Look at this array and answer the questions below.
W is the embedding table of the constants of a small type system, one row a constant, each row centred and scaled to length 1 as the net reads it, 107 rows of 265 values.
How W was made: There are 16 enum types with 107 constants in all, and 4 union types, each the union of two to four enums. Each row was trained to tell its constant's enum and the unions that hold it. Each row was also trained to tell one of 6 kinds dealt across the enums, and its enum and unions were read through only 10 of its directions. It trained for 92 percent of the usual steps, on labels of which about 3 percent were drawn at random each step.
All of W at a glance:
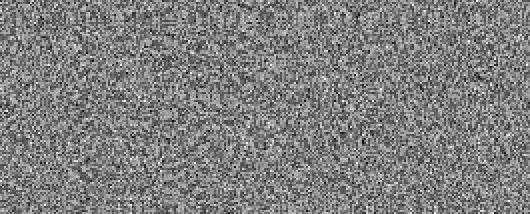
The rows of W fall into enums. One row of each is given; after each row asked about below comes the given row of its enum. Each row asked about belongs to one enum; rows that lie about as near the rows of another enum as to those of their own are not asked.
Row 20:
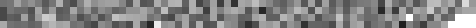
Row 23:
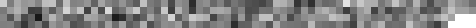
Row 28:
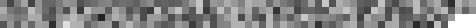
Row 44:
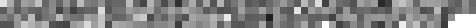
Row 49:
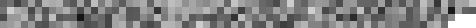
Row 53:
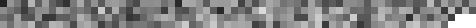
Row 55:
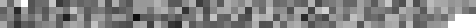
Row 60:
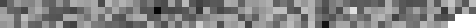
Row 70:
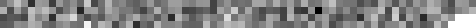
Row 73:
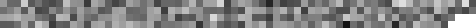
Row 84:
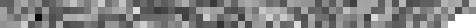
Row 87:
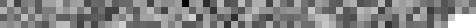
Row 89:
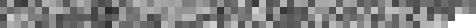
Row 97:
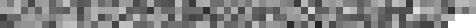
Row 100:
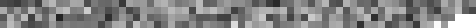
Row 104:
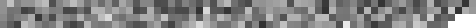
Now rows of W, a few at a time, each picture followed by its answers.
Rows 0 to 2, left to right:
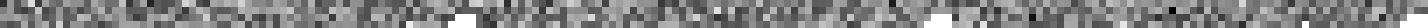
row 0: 28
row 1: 44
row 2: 49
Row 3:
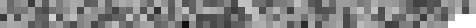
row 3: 84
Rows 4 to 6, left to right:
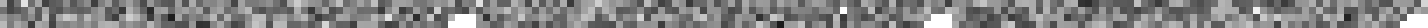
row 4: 84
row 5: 70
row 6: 23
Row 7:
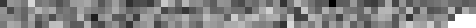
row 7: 89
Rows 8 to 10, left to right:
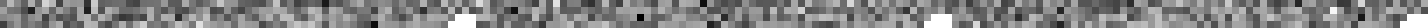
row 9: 23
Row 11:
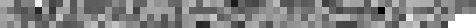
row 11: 23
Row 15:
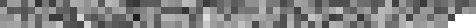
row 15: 89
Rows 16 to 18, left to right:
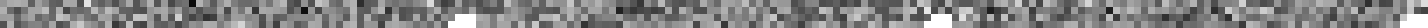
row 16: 104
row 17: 60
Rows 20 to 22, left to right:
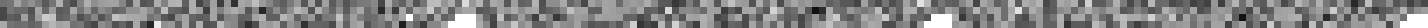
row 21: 60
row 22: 89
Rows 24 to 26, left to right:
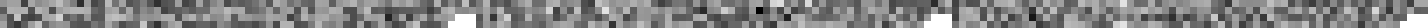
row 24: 87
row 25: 44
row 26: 49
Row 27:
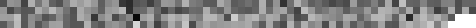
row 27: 89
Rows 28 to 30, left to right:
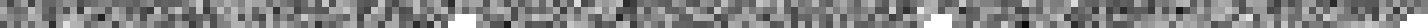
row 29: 84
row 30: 104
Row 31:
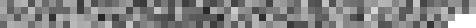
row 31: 84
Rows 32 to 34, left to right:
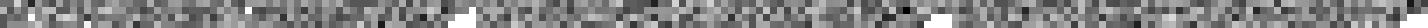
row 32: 70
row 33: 28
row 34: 104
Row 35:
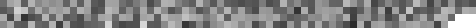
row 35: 89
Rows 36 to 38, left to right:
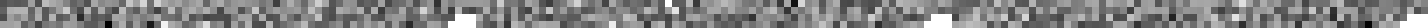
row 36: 49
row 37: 28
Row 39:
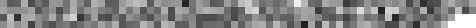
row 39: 84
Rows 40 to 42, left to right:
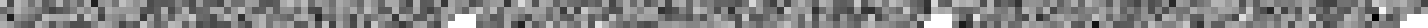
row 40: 84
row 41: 23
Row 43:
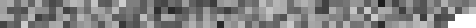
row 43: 104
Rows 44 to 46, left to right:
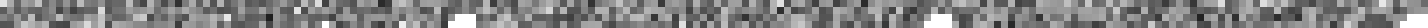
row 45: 87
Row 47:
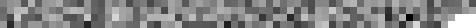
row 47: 87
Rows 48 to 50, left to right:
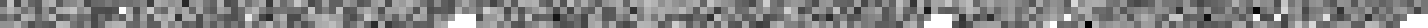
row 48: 87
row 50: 44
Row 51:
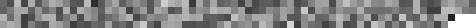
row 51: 100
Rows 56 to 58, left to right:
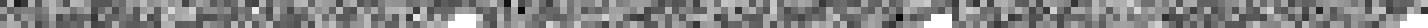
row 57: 60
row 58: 49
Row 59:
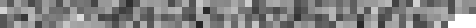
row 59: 55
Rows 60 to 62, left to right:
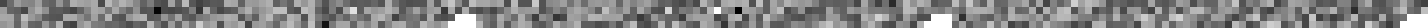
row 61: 60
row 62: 104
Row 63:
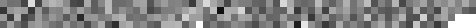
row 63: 49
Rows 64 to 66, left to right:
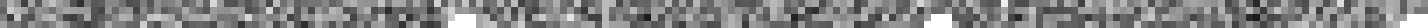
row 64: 87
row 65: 84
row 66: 55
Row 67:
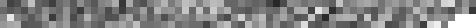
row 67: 100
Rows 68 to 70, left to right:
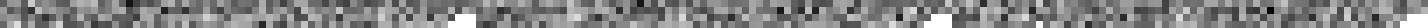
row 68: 89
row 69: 44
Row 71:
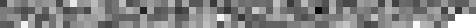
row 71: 44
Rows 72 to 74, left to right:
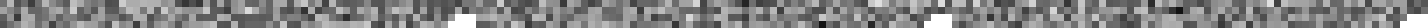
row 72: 44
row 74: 104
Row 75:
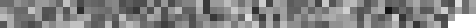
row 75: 28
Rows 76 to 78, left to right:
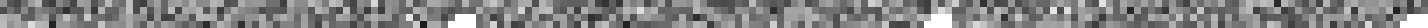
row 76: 20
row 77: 23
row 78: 70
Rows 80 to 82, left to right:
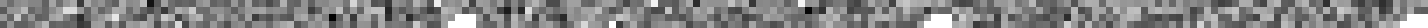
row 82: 100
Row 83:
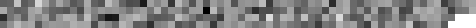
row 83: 20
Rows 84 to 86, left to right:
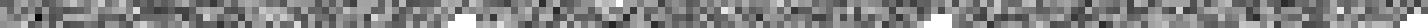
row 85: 70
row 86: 53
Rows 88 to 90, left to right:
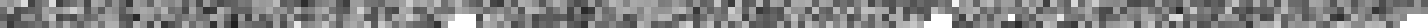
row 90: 44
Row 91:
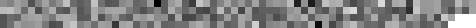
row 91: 97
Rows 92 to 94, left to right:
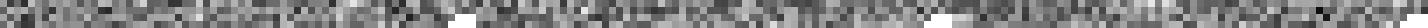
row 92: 28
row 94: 100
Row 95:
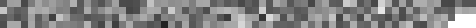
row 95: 89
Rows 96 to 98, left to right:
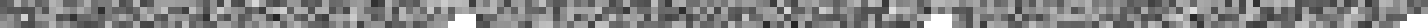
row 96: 100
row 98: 60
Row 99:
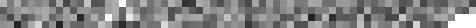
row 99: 70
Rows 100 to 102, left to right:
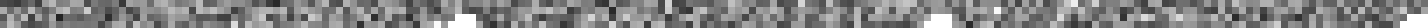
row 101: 87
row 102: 70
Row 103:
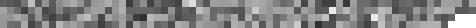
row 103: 28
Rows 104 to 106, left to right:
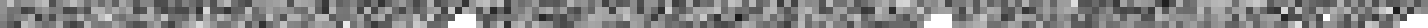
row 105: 87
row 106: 70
